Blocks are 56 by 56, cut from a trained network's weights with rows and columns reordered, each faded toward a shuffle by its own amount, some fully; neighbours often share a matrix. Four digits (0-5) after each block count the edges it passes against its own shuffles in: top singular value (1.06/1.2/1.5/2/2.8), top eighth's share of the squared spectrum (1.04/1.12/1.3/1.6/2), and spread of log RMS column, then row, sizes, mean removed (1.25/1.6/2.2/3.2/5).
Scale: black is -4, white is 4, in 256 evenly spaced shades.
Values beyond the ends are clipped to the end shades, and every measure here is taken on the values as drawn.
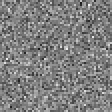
0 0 0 0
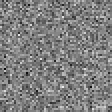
3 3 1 0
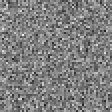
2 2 0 0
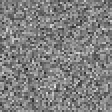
0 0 0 0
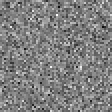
1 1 0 0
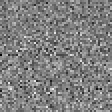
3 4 2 2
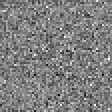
2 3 1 0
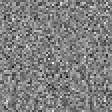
3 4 2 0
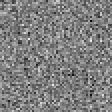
2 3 1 0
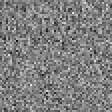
3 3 1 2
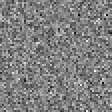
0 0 0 0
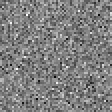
0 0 0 0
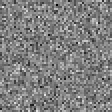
0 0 0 0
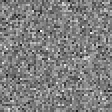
0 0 0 0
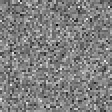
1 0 0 0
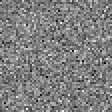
1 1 0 0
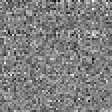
3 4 2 2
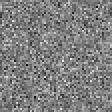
1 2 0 1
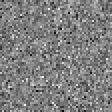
1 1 0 0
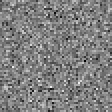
2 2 1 1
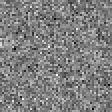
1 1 0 0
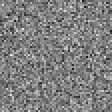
1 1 0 0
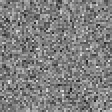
1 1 0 0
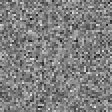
2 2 1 0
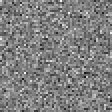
1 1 0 0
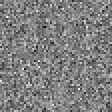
1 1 0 0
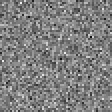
0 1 0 0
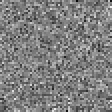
2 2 1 0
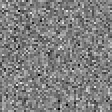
2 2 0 0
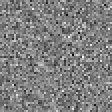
2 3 1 1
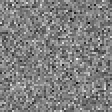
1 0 0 0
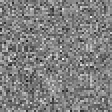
3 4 2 1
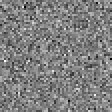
2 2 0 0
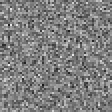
3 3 1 0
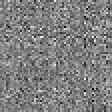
3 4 2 3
